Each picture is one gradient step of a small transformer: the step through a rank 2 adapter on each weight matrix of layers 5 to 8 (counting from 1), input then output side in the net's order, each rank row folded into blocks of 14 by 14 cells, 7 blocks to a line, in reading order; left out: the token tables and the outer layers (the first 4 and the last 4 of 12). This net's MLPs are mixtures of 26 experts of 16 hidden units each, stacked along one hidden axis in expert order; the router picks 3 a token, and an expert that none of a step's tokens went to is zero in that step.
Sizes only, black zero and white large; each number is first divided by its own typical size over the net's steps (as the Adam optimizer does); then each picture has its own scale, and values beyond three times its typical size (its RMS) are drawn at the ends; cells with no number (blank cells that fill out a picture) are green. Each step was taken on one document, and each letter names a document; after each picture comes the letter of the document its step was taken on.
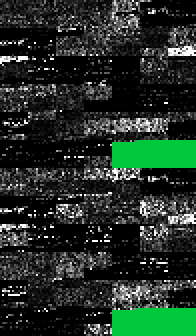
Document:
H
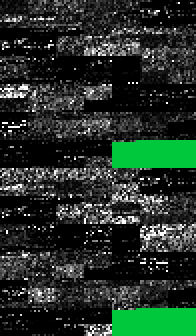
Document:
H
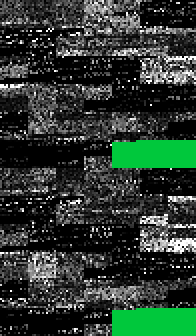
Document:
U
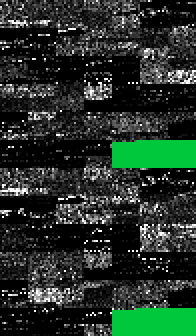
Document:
H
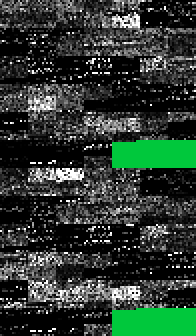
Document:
U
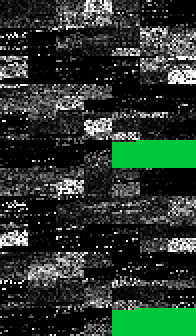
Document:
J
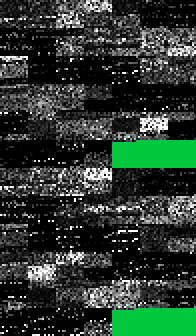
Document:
J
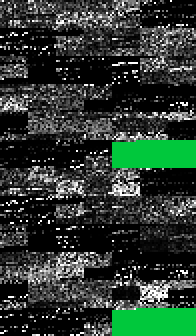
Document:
J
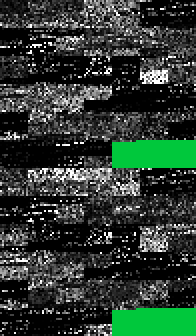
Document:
U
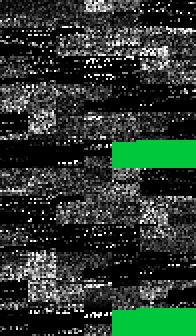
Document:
U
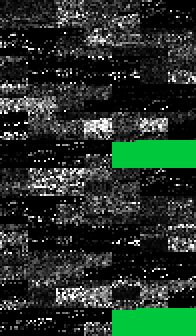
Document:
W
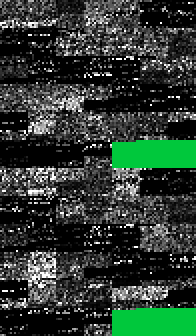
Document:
U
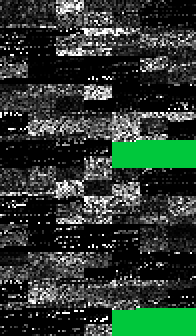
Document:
J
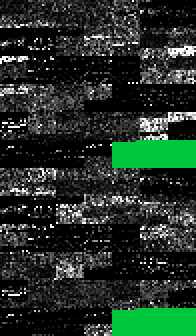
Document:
H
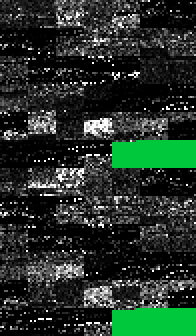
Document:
W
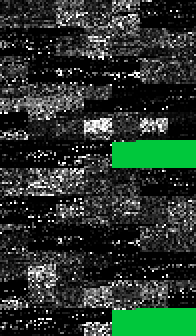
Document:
W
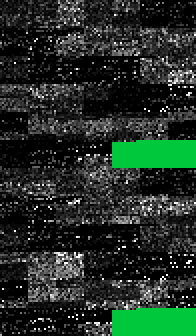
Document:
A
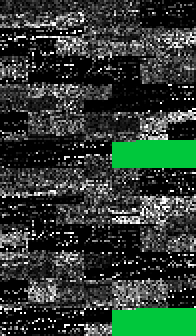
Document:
A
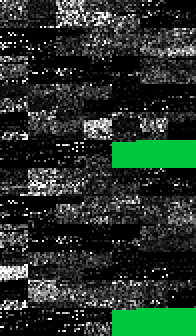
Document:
W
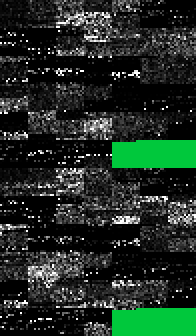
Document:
W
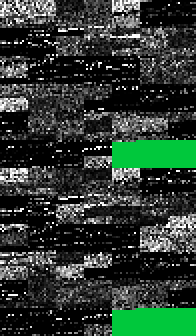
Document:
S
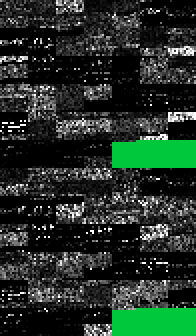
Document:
H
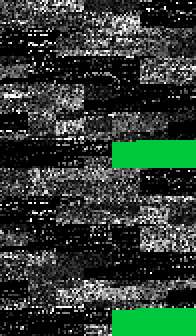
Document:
U
